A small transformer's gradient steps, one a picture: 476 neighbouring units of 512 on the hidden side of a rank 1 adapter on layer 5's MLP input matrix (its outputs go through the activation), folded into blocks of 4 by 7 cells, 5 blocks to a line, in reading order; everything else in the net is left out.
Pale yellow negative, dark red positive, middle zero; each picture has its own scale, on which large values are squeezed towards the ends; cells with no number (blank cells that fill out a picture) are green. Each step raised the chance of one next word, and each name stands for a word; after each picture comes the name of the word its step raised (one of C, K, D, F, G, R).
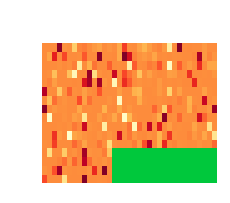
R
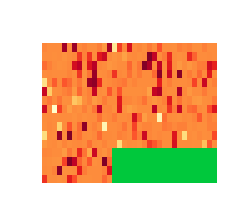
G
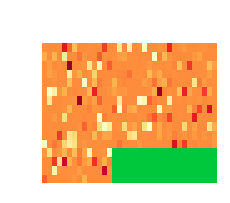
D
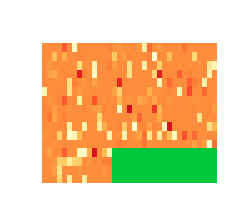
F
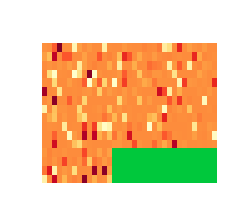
R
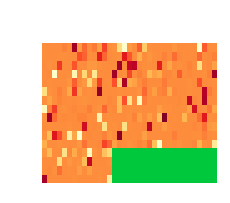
D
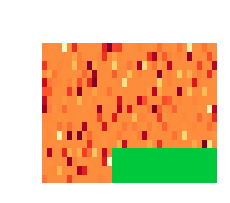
D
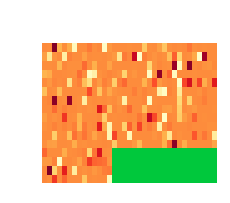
F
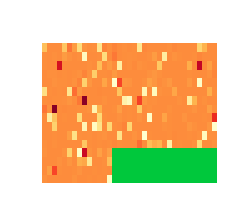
G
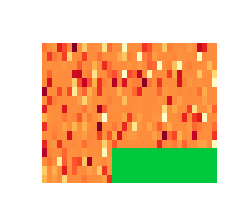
G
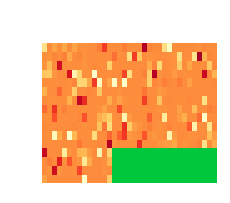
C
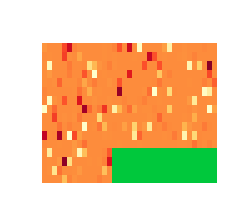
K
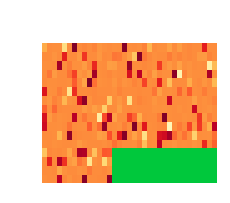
F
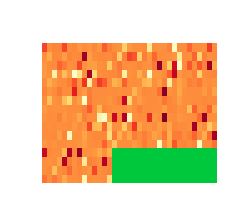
D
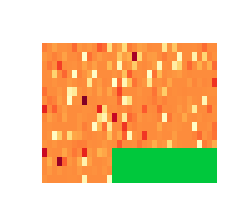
C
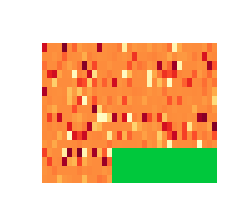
D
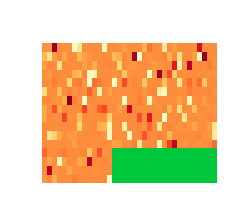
F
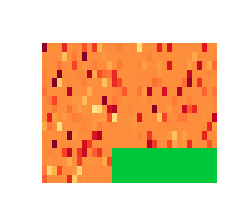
C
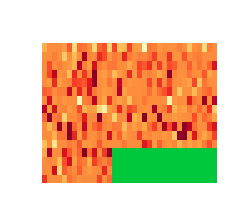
K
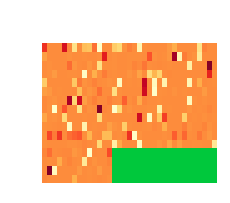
K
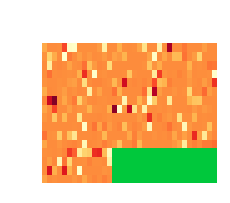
F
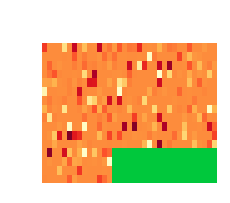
R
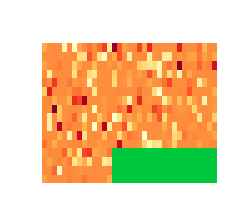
G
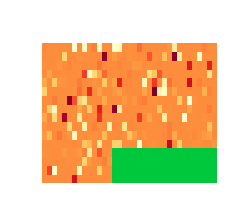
F
